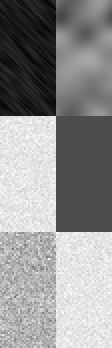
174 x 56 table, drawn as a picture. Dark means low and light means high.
The table splits into 3 rows of 2 panels. Panel 1,1: very low, slanting down to the right, faint in contrast. Panel 1,2: middling, smooth. Panel 2,1: very high, fine-grained, faint in contrast. Panel 2,2: low, flat. Panel 3,1: high, fine-grained. Panel 3,2: very high, fine-grained, faint in contrast.
